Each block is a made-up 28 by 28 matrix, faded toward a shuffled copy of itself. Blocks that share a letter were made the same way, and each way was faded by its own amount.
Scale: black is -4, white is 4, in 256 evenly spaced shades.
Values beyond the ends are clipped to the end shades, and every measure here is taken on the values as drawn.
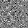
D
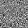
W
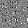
D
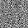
W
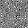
D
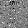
D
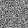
W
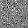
D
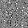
D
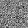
W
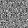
W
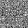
W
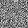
W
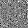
W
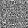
W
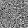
W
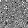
D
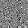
D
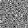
W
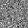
W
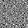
W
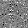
D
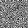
W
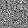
W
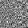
W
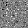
D
